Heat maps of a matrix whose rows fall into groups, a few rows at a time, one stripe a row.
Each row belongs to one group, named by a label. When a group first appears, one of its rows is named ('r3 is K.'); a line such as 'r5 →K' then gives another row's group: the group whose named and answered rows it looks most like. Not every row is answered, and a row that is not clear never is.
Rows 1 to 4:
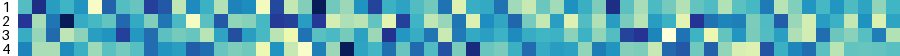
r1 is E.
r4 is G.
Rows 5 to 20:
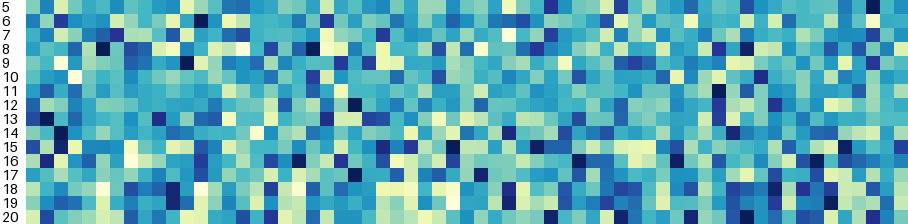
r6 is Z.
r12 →G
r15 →Z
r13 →E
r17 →G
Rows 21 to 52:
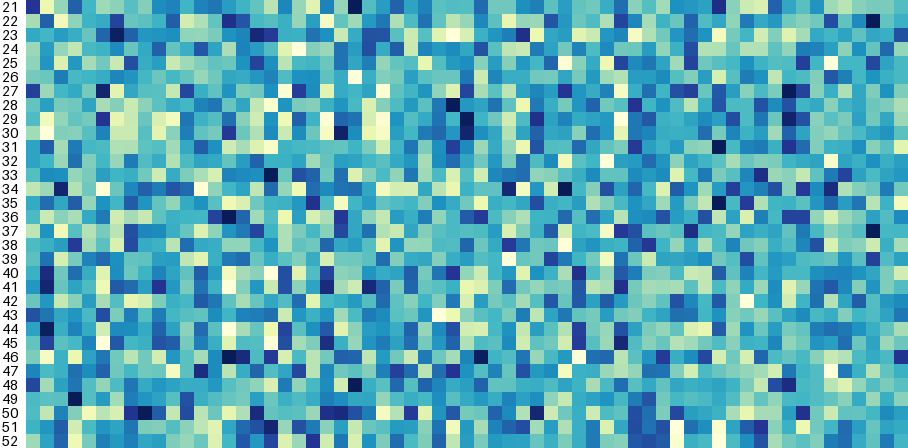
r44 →E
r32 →Z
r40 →E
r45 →E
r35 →E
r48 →G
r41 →E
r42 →G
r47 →Z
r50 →Z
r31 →E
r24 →G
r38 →Z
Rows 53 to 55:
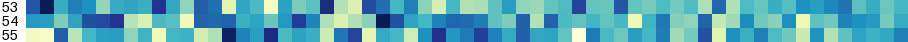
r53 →E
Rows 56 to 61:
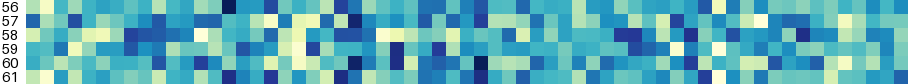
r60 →G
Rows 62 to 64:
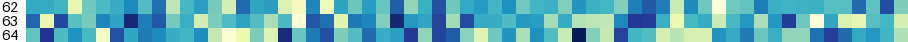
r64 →E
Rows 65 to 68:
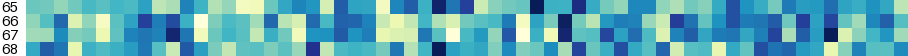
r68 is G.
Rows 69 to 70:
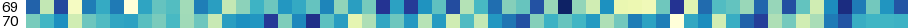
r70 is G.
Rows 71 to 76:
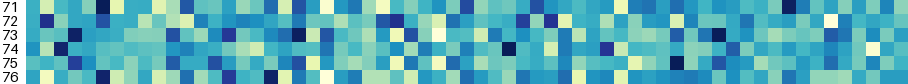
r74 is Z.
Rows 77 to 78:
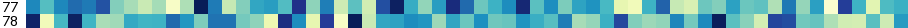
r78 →G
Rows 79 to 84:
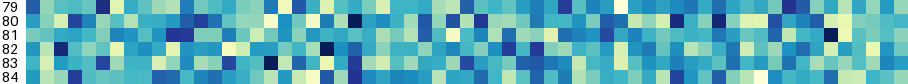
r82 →Z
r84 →G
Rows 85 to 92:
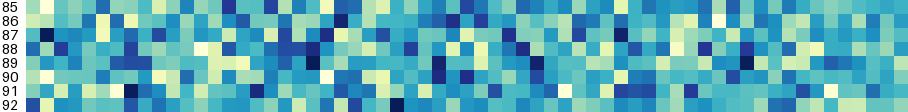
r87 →E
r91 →Z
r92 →G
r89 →E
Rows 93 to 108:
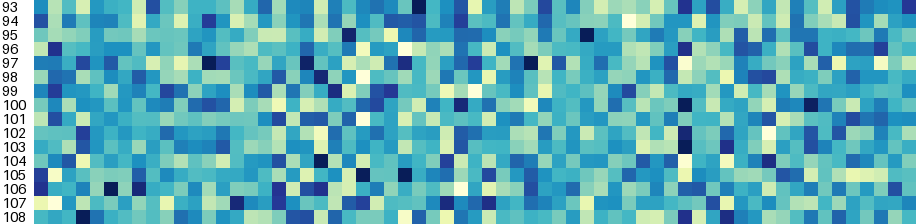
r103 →G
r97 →Z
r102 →G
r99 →E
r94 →Z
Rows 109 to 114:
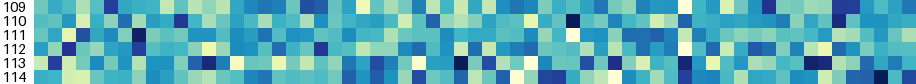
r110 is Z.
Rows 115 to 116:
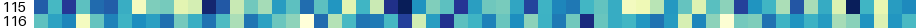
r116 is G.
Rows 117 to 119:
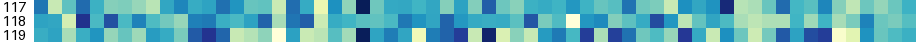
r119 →G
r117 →G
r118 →Z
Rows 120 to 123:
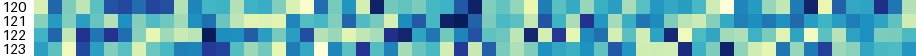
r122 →Z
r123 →G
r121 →E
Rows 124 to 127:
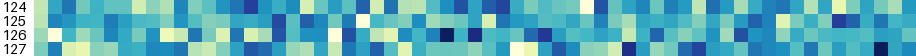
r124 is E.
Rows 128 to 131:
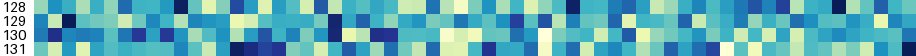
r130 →E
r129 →Z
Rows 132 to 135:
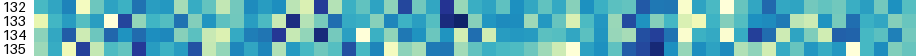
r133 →E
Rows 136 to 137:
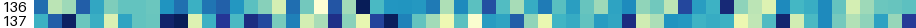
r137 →E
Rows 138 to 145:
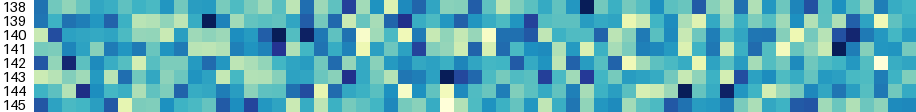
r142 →Z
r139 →Z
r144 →G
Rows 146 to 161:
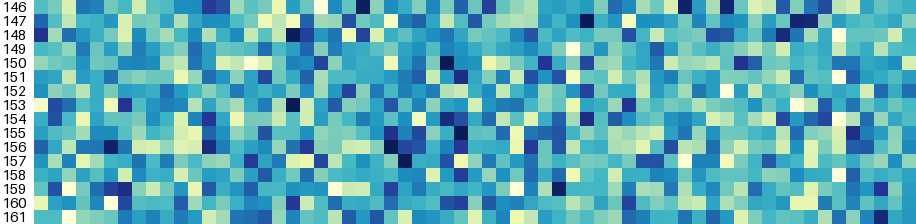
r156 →Z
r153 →E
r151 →Z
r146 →G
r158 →Z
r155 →Z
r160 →E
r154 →G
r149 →Z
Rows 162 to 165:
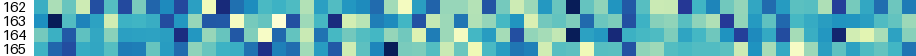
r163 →E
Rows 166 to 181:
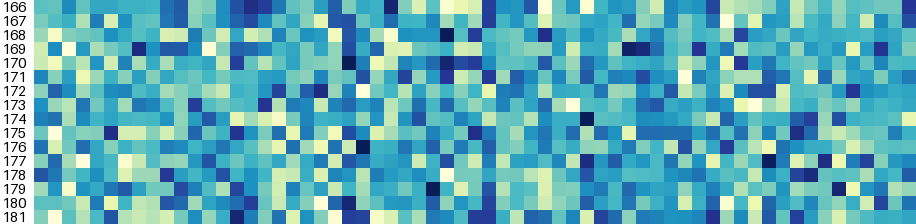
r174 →E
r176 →G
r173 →Z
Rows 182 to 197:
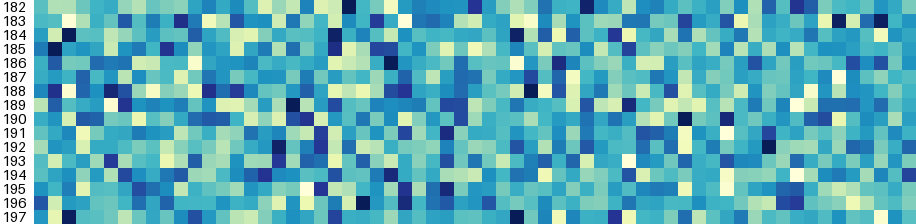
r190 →G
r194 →E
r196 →G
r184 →Z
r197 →Z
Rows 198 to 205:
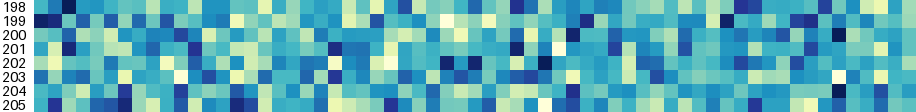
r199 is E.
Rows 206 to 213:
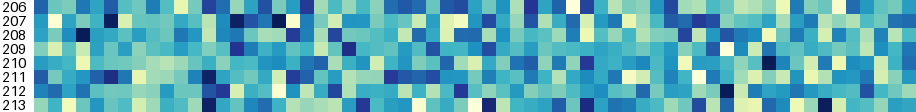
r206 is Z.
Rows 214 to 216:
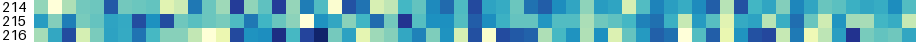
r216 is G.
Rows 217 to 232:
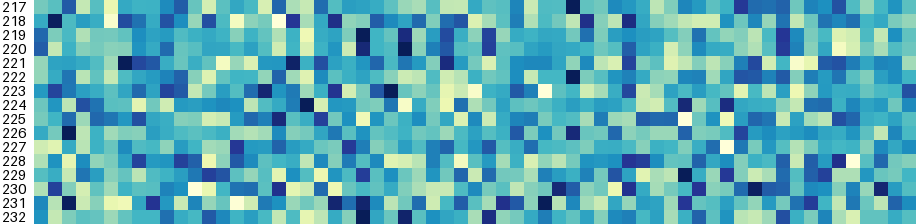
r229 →G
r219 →G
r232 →G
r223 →E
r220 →G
